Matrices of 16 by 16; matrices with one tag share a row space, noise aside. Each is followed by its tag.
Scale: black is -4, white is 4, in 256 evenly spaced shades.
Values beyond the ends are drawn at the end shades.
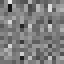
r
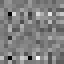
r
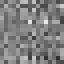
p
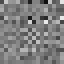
p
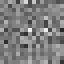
p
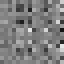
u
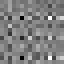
r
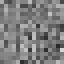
p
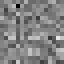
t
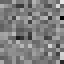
u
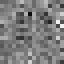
u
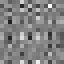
r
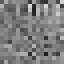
p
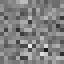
p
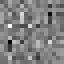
r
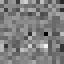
p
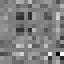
u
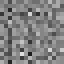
r
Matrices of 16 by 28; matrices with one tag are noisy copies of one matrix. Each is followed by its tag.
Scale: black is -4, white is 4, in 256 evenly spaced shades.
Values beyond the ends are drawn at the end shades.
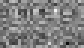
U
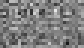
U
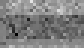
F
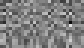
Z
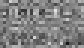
U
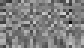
Z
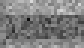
F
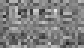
U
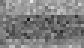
F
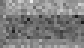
F
